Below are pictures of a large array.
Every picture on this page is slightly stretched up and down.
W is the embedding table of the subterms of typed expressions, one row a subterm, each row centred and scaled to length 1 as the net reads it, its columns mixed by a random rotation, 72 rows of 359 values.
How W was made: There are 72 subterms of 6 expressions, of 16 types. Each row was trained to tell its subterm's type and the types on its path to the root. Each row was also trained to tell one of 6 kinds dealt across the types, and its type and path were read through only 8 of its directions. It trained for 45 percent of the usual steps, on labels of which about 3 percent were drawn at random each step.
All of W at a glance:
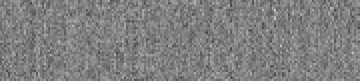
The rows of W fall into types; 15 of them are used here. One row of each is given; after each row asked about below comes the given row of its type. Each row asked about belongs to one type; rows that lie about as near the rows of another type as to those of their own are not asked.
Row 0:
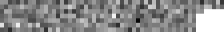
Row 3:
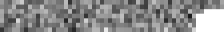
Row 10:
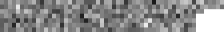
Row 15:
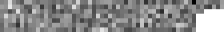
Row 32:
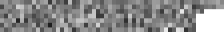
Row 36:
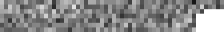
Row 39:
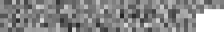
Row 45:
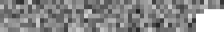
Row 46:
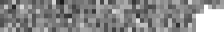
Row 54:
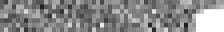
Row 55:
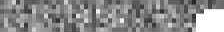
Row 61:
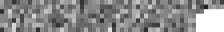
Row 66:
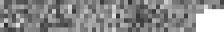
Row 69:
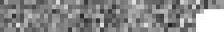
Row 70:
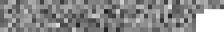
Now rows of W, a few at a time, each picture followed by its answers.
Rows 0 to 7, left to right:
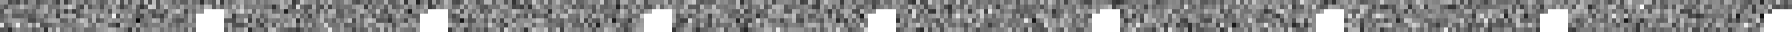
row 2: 3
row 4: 0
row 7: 36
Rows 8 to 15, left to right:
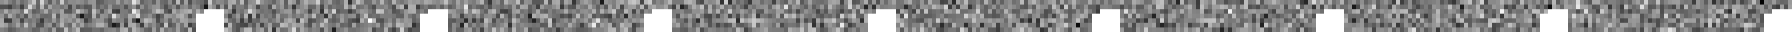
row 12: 39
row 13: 39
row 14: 66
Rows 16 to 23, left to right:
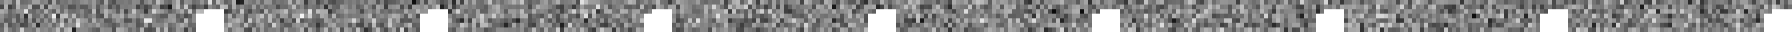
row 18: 61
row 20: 32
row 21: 55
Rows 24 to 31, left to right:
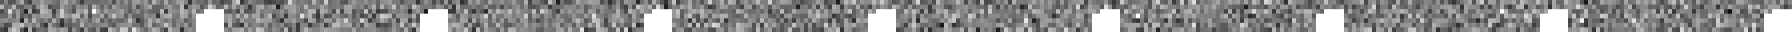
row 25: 55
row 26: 45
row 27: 10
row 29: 36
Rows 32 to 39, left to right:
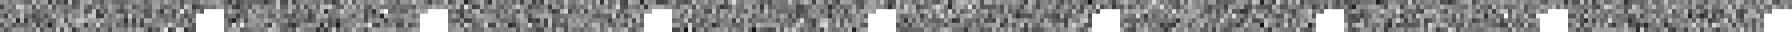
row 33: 66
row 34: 45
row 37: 36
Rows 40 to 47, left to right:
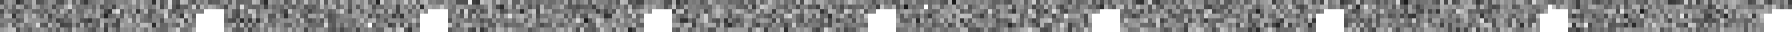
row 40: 45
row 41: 10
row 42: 0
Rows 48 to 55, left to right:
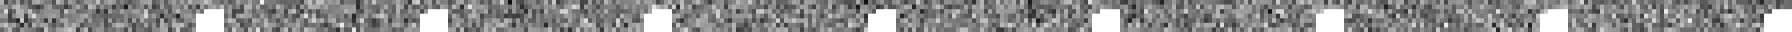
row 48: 10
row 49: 46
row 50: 46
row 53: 66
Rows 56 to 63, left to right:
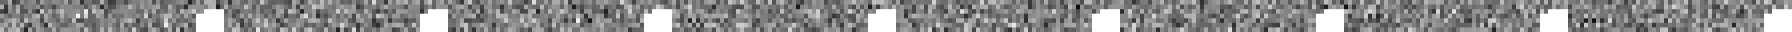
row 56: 45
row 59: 10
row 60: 46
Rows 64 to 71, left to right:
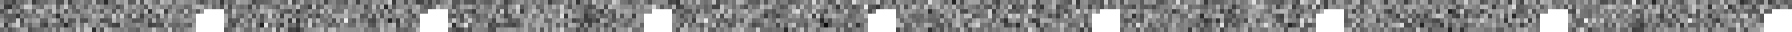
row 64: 66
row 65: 3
